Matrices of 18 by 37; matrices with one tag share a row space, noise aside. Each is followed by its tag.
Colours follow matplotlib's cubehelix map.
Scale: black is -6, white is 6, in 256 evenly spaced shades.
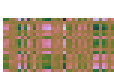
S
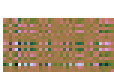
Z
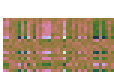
S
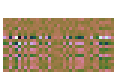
Z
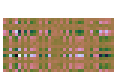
Z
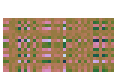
S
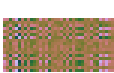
Z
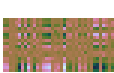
S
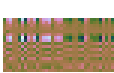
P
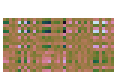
S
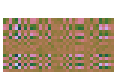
Z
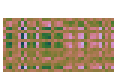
P
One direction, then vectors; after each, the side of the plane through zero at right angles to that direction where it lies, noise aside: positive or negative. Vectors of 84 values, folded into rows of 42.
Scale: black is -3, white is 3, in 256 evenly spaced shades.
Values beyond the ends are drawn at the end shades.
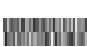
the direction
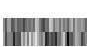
positive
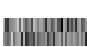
negative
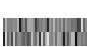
negative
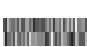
positive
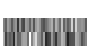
positive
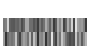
positive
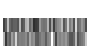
positive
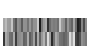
negative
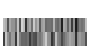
negative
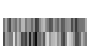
negative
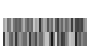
negative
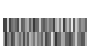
positive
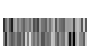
positive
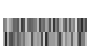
positive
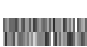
positive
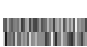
positive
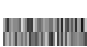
negative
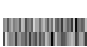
negative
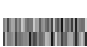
negative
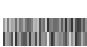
negative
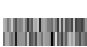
negative
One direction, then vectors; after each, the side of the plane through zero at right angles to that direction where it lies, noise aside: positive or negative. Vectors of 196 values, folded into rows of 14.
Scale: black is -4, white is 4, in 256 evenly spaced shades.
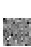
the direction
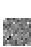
negative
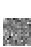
negative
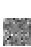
negative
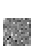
negative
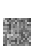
negative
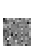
positive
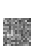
negative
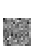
positive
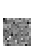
positive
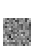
negative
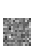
positive
